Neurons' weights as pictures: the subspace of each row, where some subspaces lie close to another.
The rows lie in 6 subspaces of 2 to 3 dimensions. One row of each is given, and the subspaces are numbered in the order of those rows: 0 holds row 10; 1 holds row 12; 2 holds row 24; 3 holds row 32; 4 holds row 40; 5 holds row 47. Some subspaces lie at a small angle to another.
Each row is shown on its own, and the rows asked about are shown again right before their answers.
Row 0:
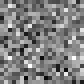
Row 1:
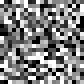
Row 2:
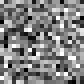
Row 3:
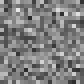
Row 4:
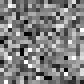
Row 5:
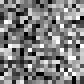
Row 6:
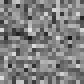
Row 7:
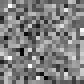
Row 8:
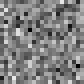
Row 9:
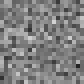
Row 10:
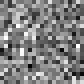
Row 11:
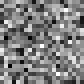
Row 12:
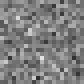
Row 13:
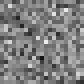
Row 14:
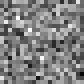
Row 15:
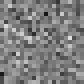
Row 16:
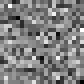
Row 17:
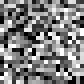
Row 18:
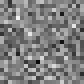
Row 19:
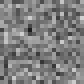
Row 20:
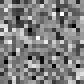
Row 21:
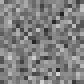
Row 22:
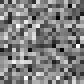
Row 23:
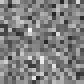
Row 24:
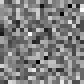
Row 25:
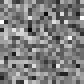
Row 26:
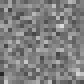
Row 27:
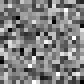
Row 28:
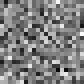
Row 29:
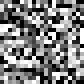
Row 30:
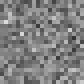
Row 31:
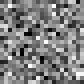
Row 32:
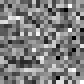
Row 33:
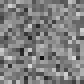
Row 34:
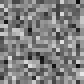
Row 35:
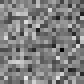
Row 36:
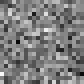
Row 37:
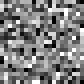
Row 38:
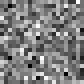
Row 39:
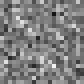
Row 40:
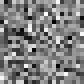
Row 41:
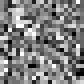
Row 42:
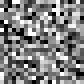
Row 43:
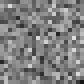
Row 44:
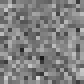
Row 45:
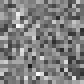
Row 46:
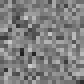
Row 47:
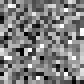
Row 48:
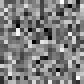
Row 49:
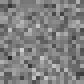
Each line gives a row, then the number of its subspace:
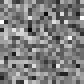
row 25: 4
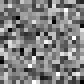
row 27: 0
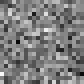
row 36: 4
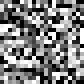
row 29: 3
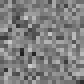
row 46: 0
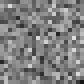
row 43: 3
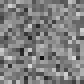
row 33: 5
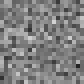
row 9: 4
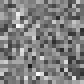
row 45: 3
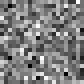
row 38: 5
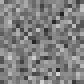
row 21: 2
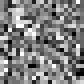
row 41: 0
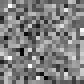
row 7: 5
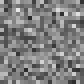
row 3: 0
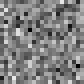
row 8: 2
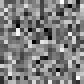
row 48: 2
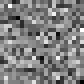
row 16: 3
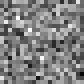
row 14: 2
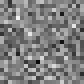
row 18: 2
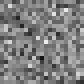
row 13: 3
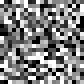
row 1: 2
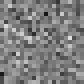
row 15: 4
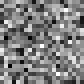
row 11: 5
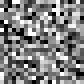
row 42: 4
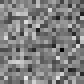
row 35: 0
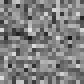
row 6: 4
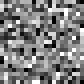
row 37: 0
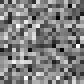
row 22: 0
